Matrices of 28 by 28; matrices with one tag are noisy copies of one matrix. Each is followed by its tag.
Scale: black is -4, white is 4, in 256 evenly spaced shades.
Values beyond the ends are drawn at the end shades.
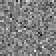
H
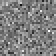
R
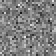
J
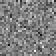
H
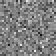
H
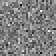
R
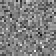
H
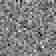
H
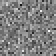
R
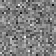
J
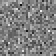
R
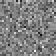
H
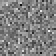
R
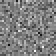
H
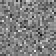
H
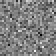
H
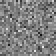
H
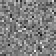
H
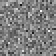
R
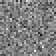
H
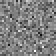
H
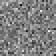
R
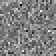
R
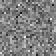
J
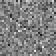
H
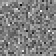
R
